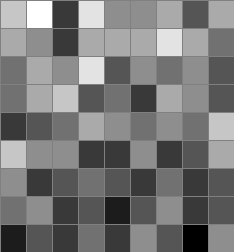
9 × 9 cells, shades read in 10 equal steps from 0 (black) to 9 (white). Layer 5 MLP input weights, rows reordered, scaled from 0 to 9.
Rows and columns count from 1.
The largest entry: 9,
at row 1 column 2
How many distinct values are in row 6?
5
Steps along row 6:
down same down same up down up up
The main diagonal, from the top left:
7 5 5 3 5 5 4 2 5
